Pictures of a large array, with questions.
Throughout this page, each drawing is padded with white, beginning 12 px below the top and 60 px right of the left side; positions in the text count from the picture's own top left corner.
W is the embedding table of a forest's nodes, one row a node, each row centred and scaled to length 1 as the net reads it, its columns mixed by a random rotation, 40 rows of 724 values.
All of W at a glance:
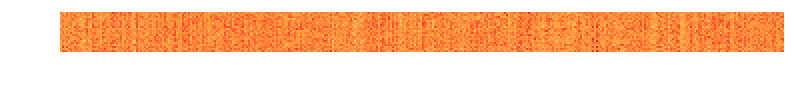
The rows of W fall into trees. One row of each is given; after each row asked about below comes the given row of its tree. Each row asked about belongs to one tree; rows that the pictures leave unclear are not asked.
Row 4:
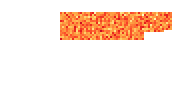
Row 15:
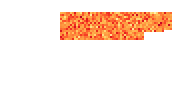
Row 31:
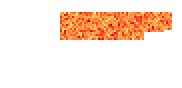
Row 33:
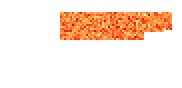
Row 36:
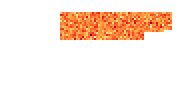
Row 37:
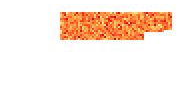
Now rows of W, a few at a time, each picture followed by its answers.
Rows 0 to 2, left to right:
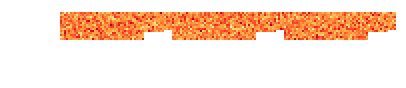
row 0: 31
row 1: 15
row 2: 33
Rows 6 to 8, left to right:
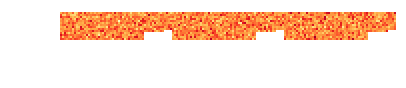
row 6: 33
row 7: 31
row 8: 15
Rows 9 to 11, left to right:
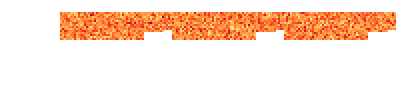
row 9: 36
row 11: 37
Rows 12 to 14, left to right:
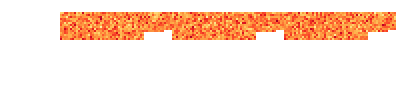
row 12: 15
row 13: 37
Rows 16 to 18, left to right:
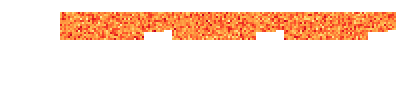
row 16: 37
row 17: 36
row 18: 4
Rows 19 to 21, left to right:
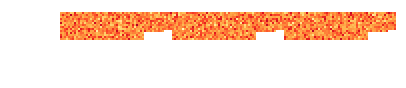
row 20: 37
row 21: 15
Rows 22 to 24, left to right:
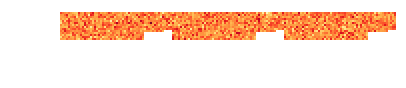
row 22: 36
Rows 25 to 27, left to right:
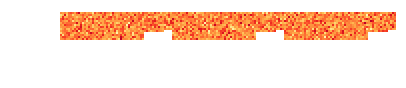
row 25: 37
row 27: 4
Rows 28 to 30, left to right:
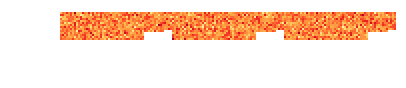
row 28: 15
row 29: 15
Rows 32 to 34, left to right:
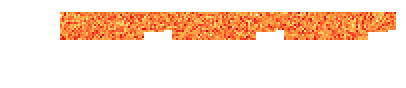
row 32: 37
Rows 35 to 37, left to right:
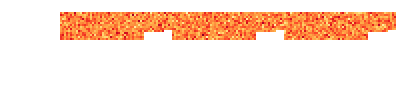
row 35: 15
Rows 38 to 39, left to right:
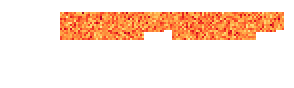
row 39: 15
